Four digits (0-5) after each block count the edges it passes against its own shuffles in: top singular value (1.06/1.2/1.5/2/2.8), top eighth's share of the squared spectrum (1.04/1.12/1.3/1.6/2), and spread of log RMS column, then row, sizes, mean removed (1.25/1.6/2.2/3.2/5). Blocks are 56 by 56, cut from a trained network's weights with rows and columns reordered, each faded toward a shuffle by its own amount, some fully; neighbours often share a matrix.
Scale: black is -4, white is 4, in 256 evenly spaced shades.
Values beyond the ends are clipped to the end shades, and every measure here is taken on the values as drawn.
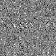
3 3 1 2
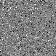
0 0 0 0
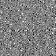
2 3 2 1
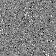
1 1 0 0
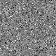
2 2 0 1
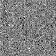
2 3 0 1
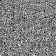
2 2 0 0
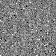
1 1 0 0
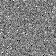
0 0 0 0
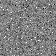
0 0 0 0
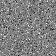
0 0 0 0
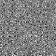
3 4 1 2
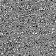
2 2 0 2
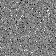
0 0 0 0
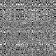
4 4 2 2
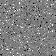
0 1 0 0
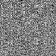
3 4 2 1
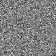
0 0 0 0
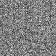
2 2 0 0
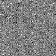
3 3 1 1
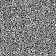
1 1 0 0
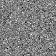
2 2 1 1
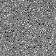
2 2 1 1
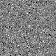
2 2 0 1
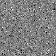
2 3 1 2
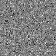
2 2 1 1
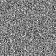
2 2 0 1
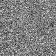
1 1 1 0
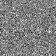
2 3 1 1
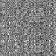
3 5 2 2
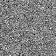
1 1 0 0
